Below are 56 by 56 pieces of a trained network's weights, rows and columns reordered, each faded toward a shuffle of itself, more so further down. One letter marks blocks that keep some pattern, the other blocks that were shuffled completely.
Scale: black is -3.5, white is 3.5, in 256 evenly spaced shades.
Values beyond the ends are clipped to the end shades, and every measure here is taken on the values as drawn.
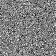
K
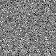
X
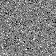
K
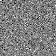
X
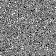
K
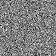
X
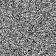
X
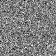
K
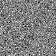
X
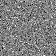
K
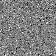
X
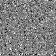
X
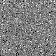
X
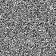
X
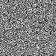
X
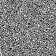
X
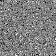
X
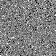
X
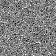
K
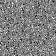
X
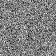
K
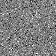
X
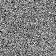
K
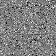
K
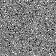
K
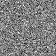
X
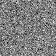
K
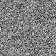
X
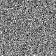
K
